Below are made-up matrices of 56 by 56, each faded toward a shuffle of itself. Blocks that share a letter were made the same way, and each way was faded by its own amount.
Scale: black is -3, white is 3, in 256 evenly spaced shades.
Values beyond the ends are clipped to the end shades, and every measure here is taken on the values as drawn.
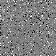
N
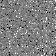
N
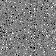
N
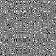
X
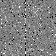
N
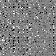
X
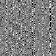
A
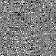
X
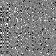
X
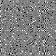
X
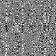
X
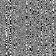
A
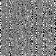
A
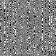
A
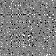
X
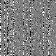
A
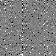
X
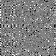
X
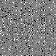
X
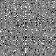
X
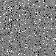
N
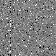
N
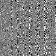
A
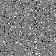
N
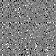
X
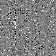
N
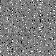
N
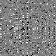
X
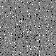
N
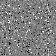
N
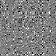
X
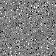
N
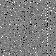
N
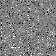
N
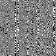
A
